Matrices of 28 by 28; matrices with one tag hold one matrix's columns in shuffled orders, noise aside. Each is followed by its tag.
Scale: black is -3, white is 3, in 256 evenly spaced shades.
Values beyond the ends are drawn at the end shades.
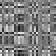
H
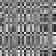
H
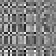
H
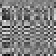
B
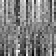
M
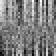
M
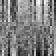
M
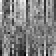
M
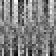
M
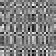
H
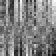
M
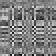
B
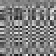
B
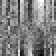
M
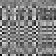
B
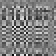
B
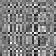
H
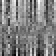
M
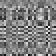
B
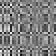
H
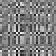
H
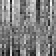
M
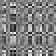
H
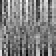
M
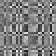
H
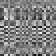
B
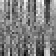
M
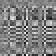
B
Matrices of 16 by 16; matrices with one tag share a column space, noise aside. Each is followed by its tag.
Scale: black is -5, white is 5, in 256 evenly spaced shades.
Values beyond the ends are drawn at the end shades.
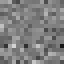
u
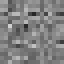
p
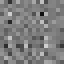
u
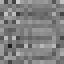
u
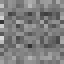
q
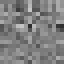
p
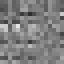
p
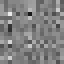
p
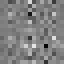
u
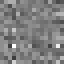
u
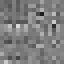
p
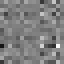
u
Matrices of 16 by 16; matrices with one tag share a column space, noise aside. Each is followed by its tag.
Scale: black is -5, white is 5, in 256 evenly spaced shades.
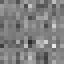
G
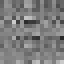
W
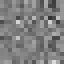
W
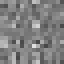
G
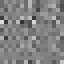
W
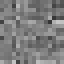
W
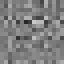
W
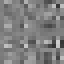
G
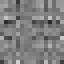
W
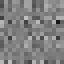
W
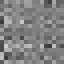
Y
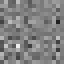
Y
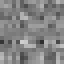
G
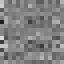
Y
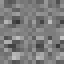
Y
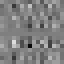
G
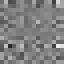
Y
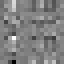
W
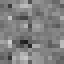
G
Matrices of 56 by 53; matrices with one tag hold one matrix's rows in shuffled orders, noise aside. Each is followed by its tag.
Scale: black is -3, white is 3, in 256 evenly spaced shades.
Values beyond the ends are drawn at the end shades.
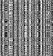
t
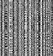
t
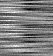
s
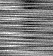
s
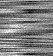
s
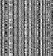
t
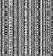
t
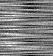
s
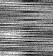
s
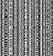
t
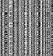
t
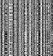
t
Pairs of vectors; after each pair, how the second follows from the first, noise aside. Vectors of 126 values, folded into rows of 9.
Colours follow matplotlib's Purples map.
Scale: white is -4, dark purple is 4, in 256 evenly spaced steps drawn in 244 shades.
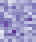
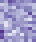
negated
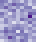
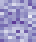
negated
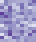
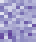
sign-scrambled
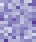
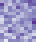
sign-scrambled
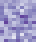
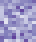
negated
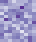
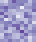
negated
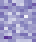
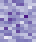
negated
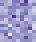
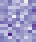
negated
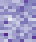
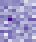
negated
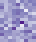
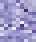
negated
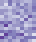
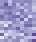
negated
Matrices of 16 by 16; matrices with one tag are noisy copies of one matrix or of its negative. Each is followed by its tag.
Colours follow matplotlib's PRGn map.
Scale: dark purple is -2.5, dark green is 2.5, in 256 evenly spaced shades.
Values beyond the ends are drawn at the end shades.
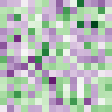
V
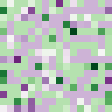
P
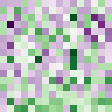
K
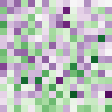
K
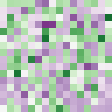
V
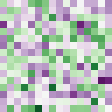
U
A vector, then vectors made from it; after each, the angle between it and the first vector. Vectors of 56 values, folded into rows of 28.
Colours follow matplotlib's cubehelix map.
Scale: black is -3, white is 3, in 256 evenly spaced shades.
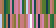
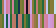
partly opposed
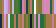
nearly opposite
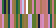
partly aligned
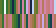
orthogonal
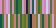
nearly opposite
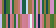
nearly parallel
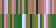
partly opposed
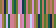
partly aligned
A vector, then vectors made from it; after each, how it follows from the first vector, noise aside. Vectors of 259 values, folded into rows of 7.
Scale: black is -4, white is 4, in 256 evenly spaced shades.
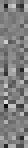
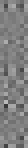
shrunk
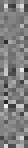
negated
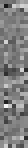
sign-scrambled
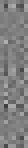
shrunk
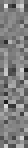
negated
